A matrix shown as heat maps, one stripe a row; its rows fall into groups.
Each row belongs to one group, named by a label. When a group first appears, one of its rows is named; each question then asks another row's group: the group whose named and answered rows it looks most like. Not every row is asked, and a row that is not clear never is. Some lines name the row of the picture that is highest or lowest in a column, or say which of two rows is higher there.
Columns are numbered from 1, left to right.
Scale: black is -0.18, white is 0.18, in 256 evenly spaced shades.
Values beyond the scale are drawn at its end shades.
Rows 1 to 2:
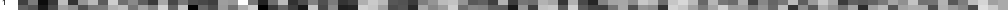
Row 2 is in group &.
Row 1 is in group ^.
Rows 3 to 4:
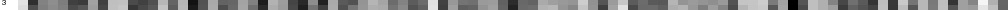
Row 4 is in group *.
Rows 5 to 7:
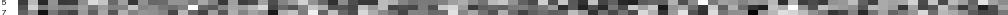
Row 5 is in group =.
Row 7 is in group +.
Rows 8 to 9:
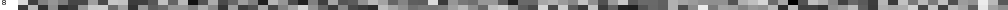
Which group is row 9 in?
=
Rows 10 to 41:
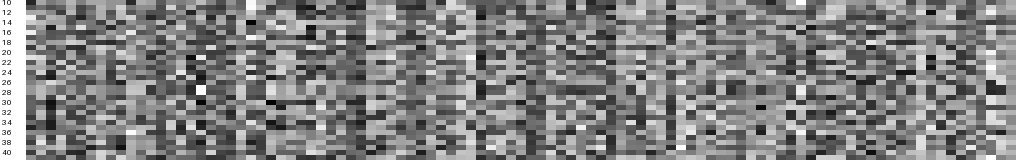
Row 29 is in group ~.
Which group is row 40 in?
=
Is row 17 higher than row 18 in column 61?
No
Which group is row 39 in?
~
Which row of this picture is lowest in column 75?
10
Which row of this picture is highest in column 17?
35
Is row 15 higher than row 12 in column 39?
Yes
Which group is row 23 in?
^
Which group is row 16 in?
+
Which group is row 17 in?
&
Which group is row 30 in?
&
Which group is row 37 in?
~
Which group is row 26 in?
~
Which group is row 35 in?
&
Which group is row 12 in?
^
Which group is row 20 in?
^
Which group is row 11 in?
&
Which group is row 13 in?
*
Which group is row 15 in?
~
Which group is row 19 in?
=
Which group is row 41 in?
^
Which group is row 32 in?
~
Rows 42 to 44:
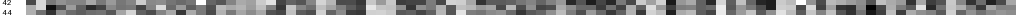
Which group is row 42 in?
&
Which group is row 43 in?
+
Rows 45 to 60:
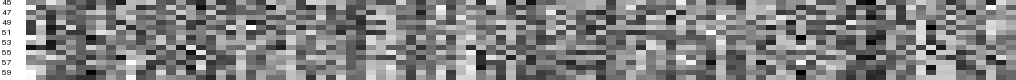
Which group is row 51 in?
=
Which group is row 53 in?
+
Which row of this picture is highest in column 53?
47
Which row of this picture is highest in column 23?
50
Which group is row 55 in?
^
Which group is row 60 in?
+
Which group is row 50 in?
^
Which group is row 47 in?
=
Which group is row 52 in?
+
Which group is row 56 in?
~
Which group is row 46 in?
*
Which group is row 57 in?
^
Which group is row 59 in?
+
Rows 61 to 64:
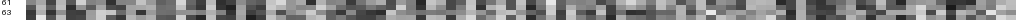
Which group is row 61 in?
~
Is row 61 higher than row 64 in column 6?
Yes
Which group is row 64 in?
=
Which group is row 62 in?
~
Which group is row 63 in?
=
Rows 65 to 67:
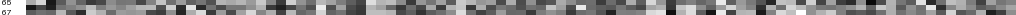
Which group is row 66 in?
&
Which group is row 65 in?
+
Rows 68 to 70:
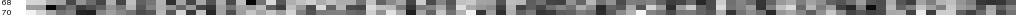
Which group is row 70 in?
+
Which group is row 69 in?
+
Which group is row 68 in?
+
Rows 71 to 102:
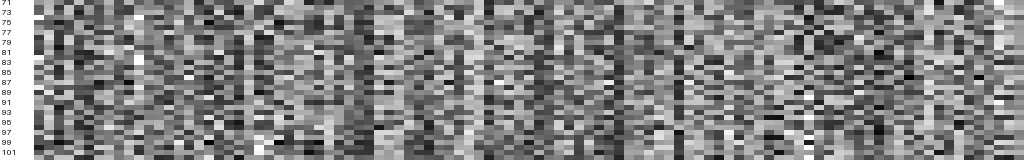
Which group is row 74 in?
*
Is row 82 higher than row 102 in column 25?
No
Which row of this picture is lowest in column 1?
100
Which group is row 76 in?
^
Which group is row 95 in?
~
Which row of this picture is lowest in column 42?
87
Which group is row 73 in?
~
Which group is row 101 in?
&
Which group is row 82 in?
+
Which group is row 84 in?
~
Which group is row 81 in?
=
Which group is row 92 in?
+
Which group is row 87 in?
~
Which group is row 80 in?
=
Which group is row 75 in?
&
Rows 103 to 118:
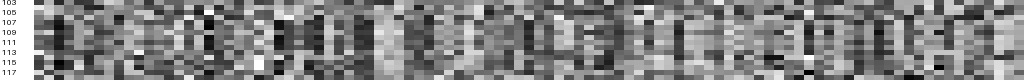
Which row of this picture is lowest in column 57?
116
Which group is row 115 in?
^
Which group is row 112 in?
&
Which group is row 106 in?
~
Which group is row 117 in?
*
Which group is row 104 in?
+
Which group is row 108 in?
&
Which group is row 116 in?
^
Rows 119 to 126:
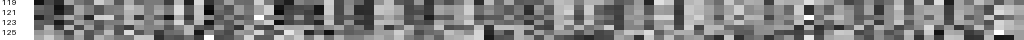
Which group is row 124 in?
~
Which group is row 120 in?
&
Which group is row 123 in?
&
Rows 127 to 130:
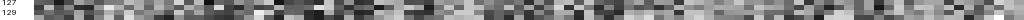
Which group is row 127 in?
&
